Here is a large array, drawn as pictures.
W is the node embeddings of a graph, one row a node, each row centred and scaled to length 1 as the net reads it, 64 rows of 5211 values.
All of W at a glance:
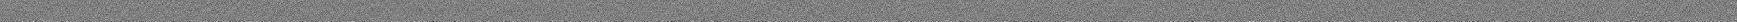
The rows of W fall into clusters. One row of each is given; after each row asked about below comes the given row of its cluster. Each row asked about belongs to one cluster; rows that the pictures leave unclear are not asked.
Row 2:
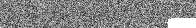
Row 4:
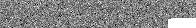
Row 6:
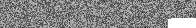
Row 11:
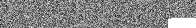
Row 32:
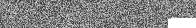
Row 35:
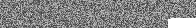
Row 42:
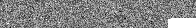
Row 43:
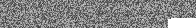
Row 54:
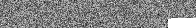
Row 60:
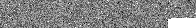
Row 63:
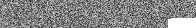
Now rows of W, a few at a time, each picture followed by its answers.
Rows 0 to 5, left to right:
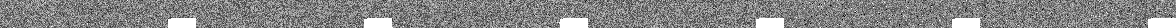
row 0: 4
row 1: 6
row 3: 43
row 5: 11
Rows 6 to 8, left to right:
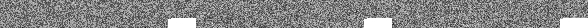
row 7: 2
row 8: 11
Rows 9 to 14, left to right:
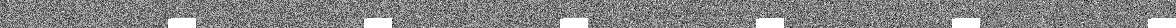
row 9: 11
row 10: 54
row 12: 43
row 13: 35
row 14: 60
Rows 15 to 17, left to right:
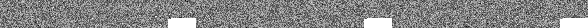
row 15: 43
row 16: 60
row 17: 32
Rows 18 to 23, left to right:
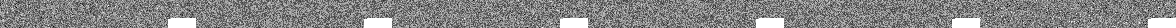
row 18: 35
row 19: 6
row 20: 54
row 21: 42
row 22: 4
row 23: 54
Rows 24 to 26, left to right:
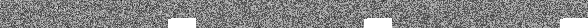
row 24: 4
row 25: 6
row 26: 2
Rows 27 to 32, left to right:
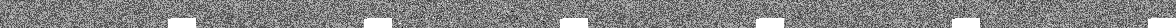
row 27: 32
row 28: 2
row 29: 42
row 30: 2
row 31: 63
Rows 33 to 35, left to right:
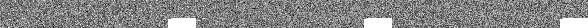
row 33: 63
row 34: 35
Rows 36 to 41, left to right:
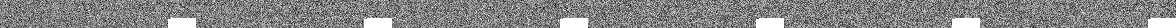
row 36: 35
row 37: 43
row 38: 11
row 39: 60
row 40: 54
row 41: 35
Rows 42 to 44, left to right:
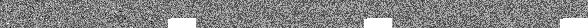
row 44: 63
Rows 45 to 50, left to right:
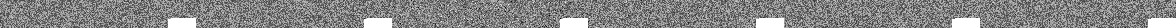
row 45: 32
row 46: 42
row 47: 42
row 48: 54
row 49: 63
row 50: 6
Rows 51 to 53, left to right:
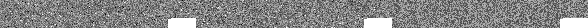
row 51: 4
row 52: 54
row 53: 11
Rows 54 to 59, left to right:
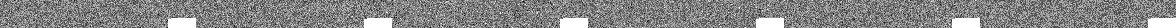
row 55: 43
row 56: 60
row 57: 11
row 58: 54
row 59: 32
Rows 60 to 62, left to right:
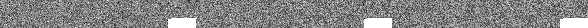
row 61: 42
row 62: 60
